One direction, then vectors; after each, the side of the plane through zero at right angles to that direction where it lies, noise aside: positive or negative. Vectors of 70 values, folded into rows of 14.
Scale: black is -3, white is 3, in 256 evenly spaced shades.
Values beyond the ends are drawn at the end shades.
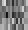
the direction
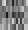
positive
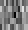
positive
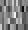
negative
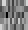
positive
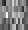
negative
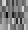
positive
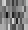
positive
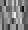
negative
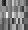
negative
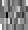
positive
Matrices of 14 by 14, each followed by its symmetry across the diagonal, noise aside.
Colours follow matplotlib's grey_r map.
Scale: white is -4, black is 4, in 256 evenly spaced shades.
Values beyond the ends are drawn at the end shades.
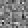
antisymmetric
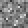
symmetric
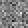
antisymmetric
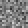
antisymmetric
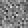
antisymmetric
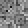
symmetric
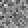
symmetric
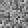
symmetric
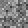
symmetric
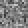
antisymmetric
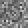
symmetric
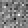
antisymmetric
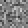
antisymmetric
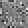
antisymmetric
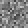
symmetric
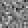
antisymmetric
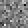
antisymmetric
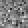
antisymmetric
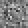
antisymmetric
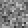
antisymmetric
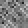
symmetric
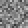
symmetric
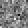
antisymmetric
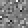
symmetric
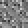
antisymmetric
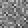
symmetric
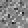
symmetric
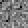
symmetric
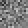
symmetric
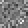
symmetric
